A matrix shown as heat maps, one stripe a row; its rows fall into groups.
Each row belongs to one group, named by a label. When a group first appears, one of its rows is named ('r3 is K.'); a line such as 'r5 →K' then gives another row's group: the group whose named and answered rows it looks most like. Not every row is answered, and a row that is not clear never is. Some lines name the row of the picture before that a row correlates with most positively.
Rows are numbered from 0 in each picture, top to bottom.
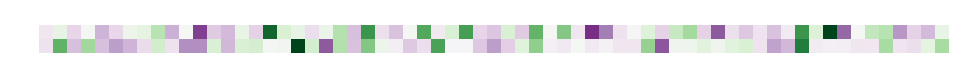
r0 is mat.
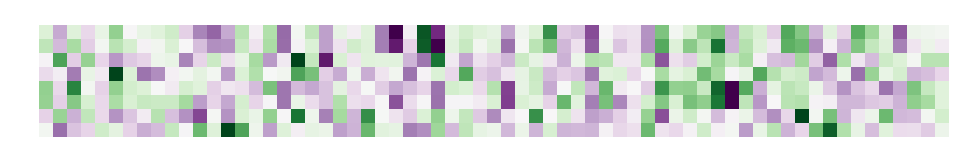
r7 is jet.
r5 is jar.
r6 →mat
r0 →jar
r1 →jar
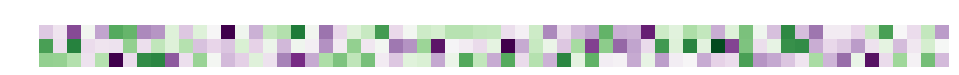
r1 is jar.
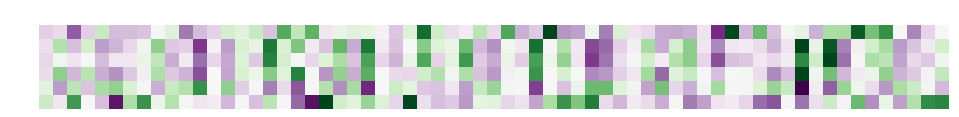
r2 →mat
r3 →mat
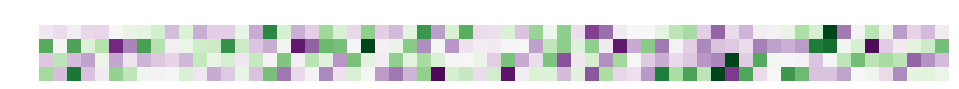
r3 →jar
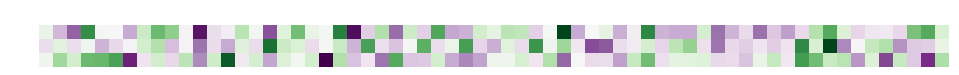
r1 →mat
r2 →jet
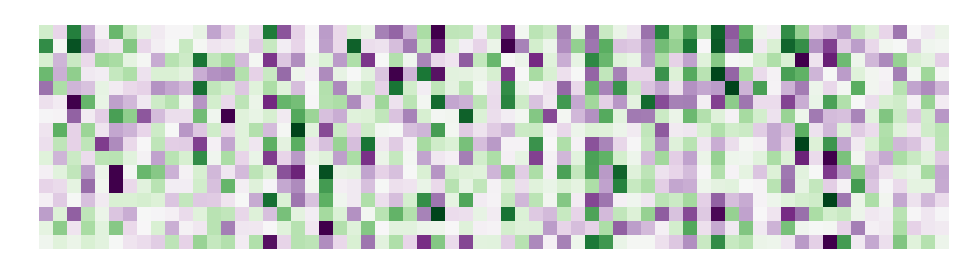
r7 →mat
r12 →mat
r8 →mat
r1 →jar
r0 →jar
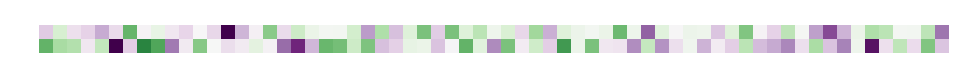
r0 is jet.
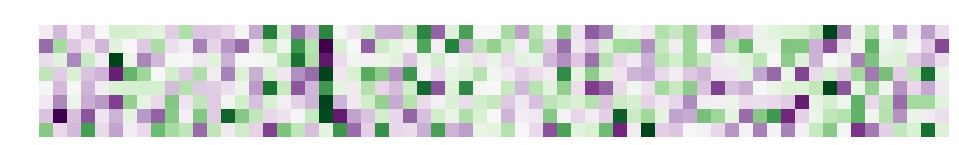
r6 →jet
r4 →mat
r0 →mat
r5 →jet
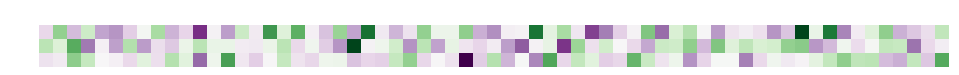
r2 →jet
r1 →jar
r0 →mat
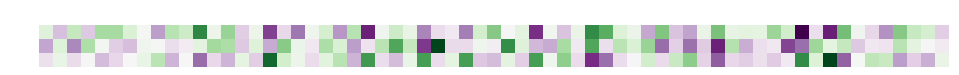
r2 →mat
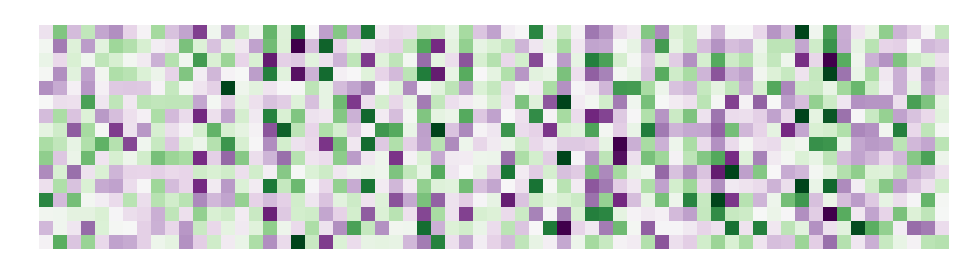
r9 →jar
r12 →jar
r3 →mat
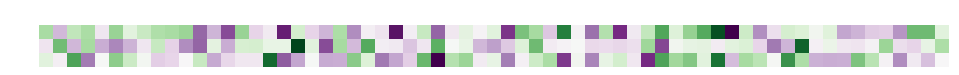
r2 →jar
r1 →mat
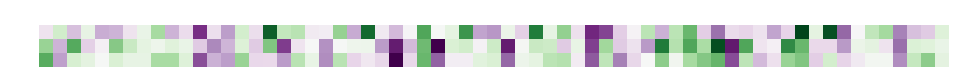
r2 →jar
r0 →mat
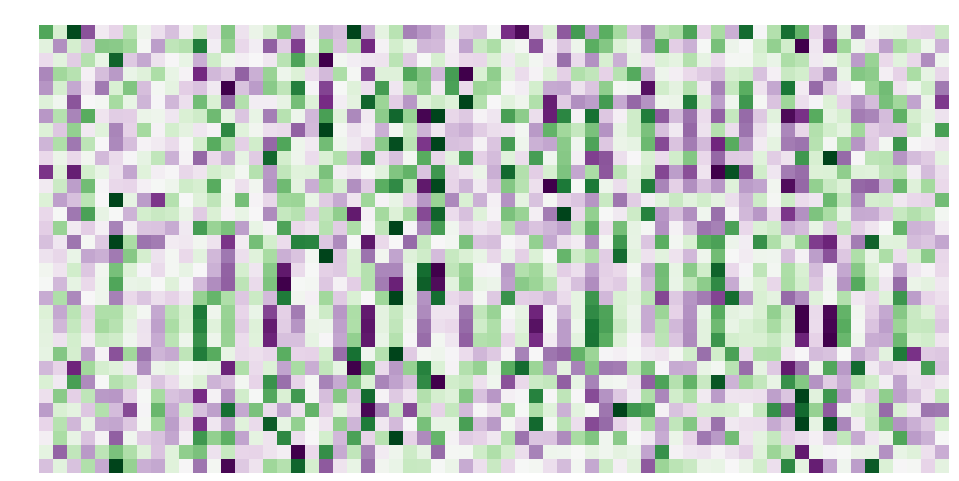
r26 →mat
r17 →jar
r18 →jar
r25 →jar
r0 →jar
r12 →jet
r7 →jet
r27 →jet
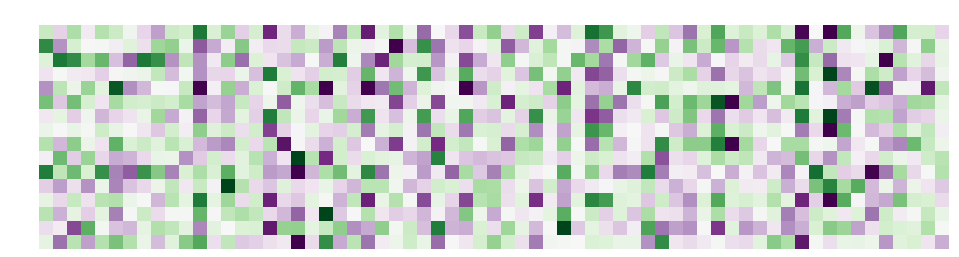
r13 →jet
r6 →mat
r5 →jar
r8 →jar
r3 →mat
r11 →jet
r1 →jar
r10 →jet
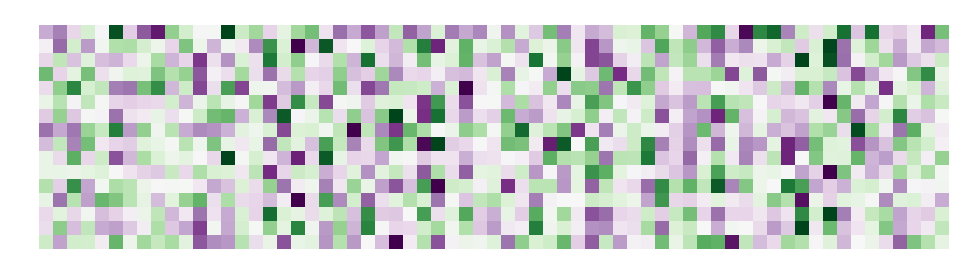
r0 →jet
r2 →mat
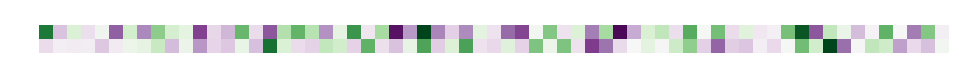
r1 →mat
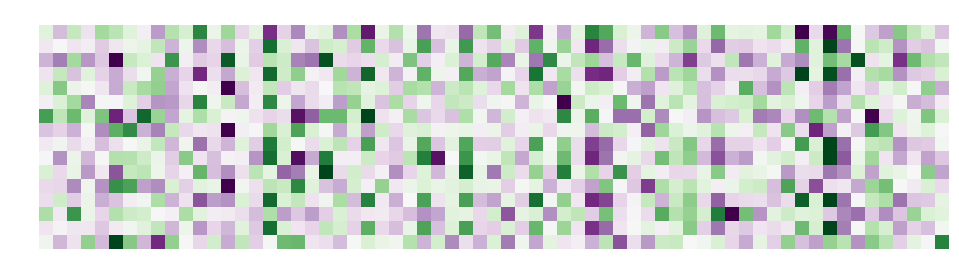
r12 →mat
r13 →jar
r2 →jet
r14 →mat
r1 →mat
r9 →mat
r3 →mat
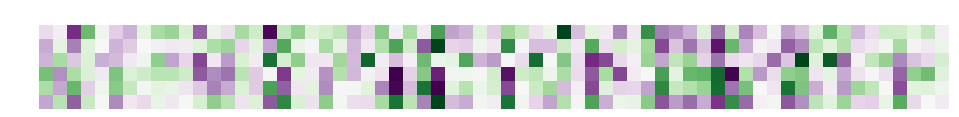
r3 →jar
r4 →jar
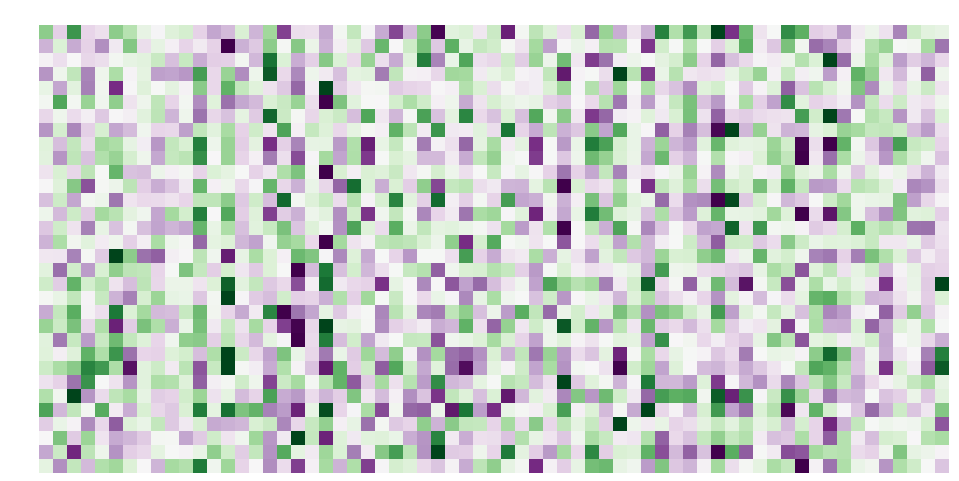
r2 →mat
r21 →jet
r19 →jet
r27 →jet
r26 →jar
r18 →jet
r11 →jar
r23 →jet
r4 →jet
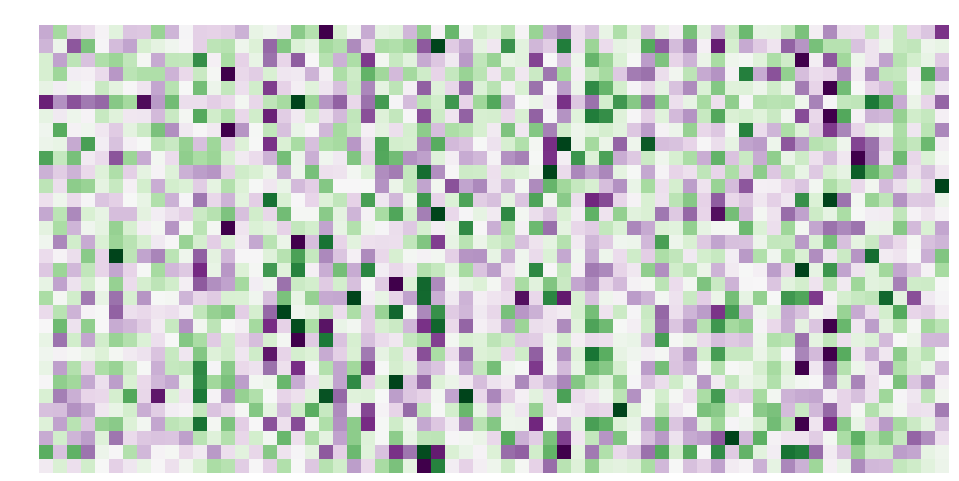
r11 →jet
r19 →jar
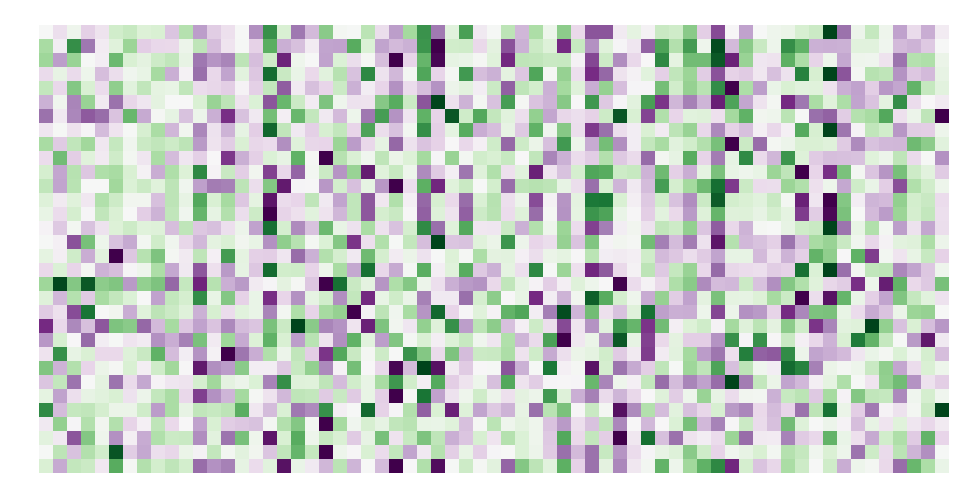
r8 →jar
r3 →mat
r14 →mat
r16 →jet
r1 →jar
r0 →mat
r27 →jet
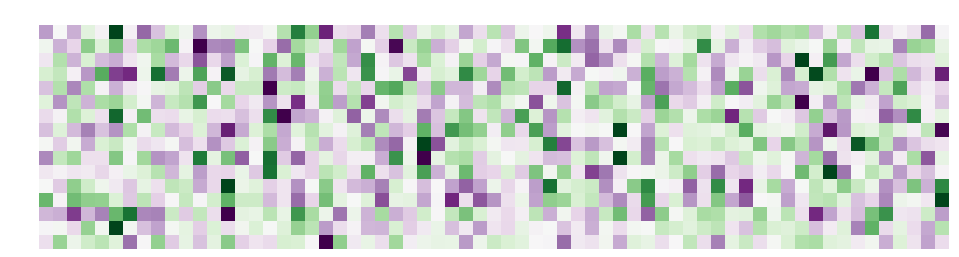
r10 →mat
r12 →jet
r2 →mat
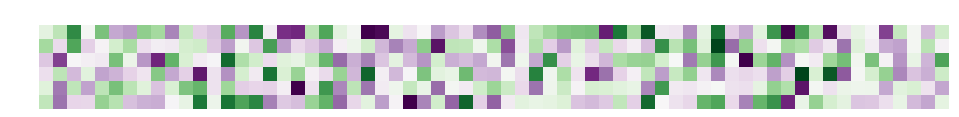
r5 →jet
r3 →mat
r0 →jet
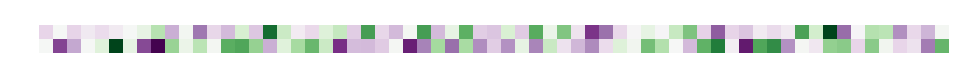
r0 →mat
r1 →jet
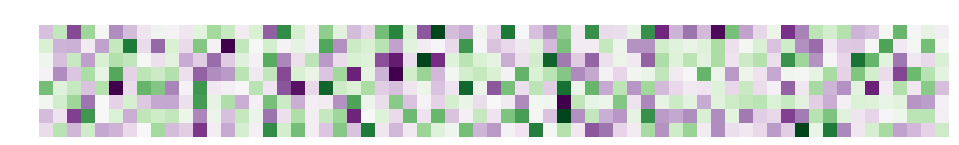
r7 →mat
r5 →jar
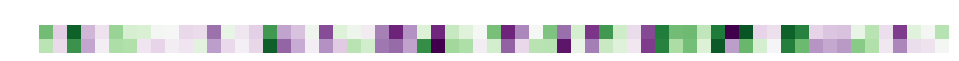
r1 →jar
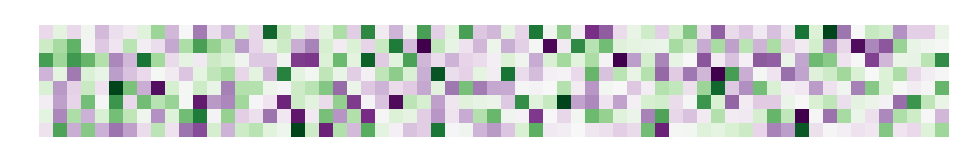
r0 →mat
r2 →jet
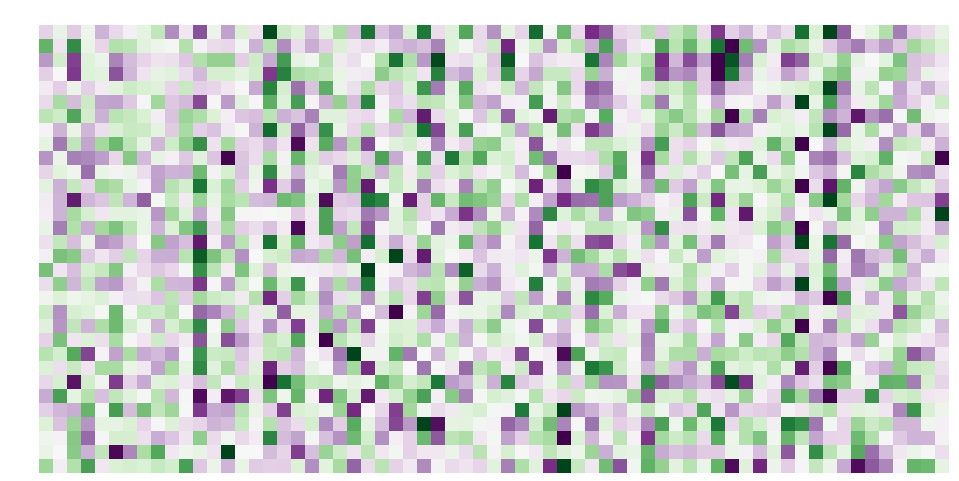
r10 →jar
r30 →jet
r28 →jar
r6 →jar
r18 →mat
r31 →jar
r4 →mat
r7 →mat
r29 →jar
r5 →mat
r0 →mat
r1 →jar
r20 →jar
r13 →jet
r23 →jar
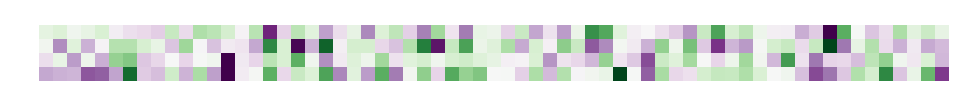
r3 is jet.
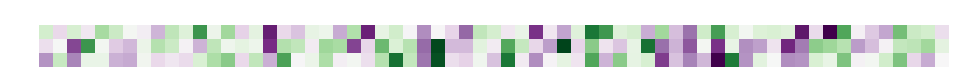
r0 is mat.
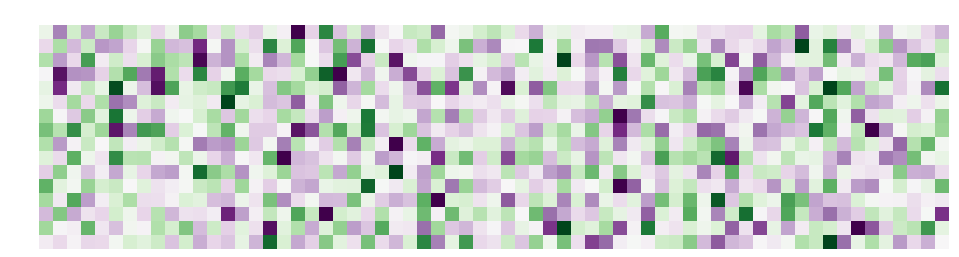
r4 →jet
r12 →jar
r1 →mat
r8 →jar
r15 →mat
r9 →jar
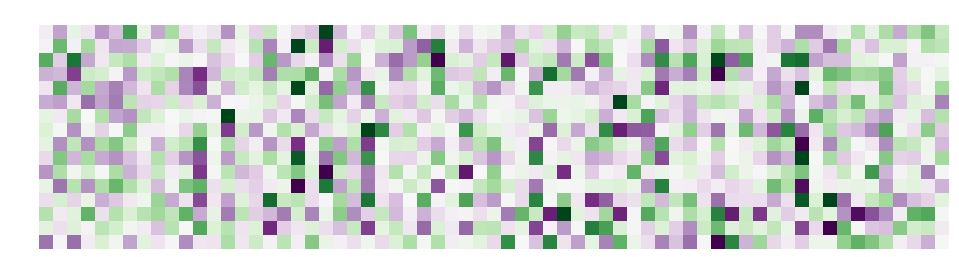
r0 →jet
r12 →mat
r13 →jar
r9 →mat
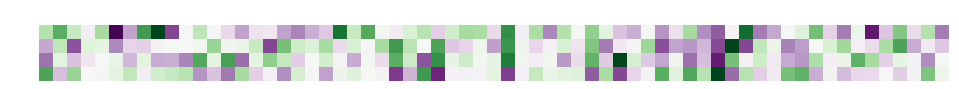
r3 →jar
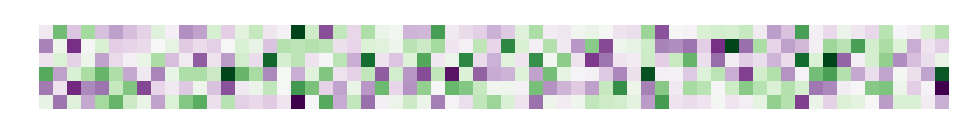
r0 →mat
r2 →mat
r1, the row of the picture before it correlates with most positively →1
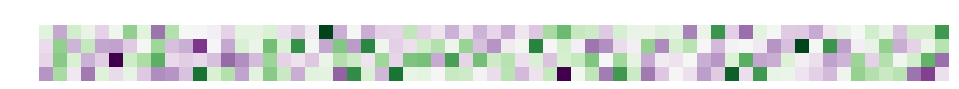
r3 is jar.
